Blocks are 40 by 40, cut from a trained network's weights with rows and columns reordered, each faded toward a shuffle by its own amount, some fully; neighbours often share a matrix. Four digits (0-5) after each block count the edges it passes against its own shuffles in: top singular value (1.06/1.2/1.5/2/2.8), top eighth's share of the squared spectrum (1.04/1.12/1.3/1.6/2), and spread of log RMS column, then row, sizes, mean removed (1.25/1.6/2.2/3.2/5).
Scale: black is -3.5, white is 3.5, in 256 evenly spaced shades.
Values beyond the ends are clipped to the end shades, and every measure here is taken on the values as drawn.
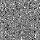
3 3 2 1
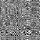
3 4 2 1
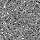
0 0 0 0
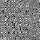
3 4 2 1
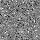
0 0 0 0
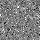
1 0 0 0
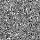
1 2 1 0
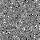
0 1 0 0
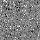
2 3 1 1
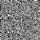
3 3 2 1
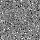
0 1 0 0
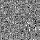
2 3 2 0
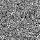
2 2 0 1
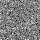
0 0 0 0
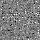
2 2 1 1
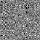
3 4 1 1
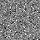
1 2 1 0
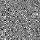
3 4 2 2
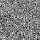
2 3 1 1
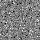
0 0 0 0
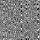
3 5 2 1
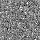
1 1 0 0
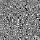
2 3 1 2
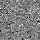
0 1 0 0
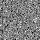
0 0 0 0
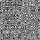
3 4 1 2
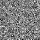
2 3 1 2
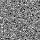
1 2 0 0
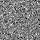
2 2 0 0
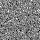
0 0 0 0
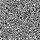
1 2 0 1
